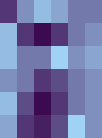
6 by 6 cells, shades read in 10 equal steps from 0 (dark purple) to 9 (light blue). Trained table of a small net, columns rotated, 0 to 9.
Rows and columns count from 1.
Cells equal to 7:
3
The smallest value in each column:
2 2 0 2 5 5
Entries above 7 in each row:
1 1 2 0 1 1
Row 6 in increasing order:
1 2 3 6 7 9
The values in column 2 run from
2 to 6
